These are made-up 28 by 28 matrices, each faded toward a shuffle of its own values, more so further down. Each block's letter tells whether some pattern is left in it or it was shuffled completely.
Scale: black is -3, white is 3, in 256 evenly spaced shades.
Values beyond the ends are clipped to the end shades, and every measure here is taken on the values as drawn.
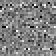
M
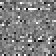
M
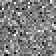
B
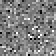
B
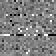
M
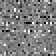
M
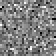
B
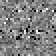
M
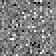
B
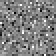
B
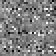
M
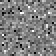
B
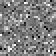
B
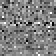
M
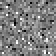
B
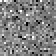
B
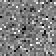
B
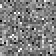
B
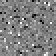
B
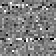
M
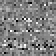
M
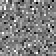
B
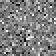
B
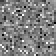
B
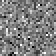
B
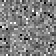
B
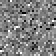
B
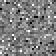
B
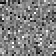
B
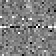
M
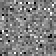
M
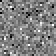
B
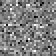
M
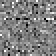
M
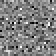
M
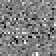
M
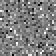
B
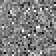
B
